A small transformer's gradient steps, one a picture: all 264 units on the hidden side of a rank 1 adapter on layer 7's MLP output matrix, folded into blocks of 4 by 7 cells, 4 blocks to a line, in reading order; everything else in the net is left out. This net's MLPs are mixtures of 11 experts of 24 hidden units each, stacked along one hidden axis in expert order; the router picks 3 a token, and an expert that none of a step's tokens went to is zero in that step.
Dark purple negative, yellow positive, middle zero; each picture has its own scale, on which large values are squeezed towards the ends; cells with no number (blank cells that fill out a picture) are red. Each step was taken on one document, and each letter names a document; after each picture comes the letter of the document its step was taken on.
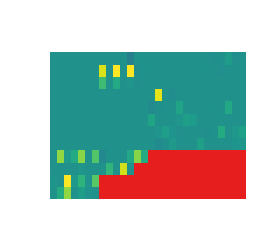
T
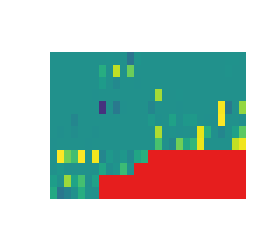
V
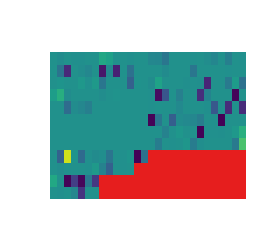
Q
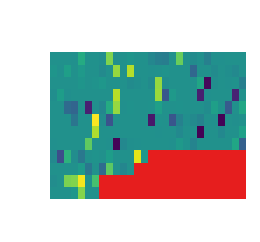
Q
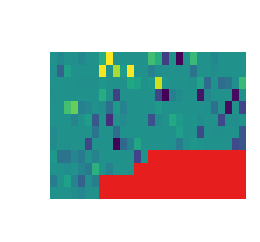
Q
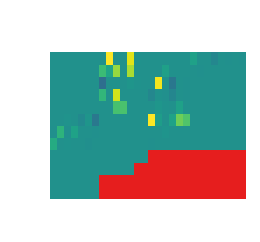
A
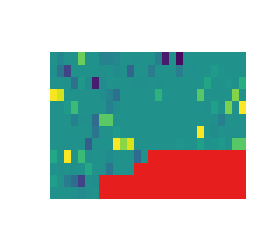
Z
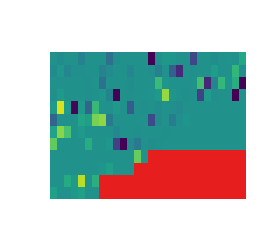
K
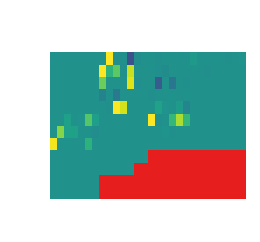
A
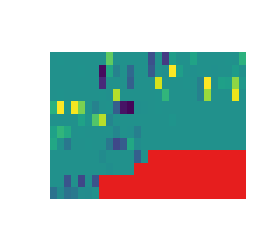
K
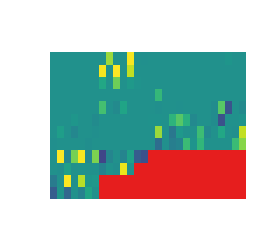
V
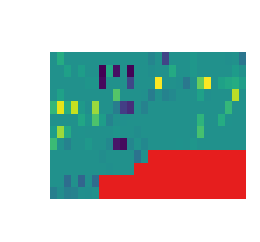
K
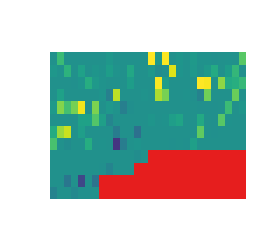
K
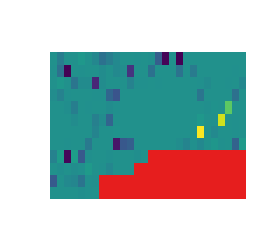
Z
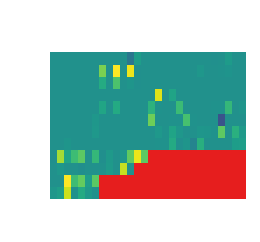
T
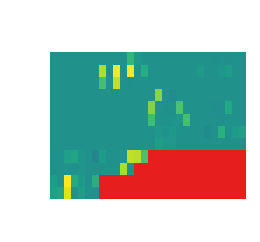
T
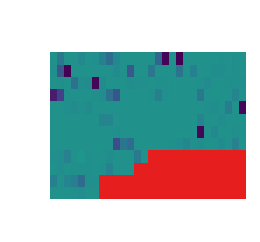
Z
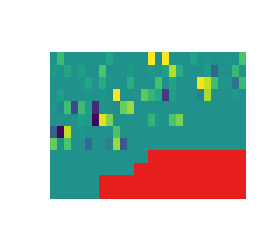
K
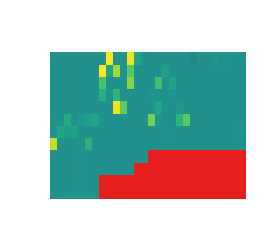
A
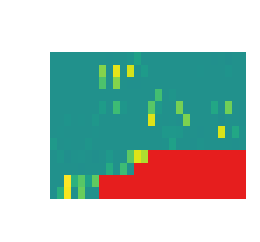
T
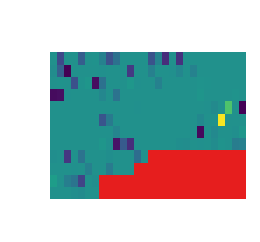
Z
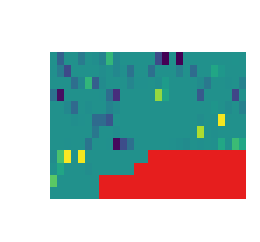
Z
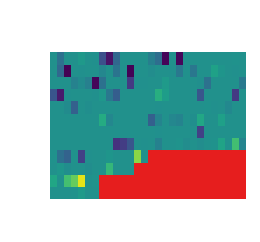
Z
